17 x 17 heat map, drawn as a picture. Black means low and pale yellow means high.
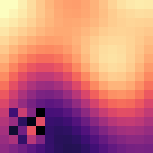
No regular stripes run through it. Values change most from cell to cell in the bottom left. There is an overall slope up to the top. In the bottom left lies a patch that is rougher than the rest.
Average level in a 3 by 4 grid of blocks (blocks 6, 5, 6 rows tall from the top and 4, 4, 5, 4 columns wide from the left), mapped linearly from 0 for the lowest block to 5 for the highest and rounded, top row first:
5455 / 3244 / 1012
